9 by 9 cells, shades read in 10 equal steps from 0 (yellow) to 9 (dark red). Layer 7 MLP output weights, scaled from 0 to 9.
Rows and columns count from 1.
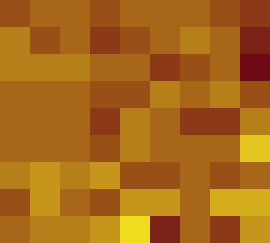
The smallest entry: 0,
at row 9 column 5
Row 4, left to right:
5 5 5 6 6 4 5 4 6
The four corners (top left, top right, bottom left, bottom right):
6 7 5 3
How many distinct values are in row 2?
5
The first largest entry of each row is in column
9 9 9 4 4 4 5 1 6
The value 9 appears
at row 3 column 9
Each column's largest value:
6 6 5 7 6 8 7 7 9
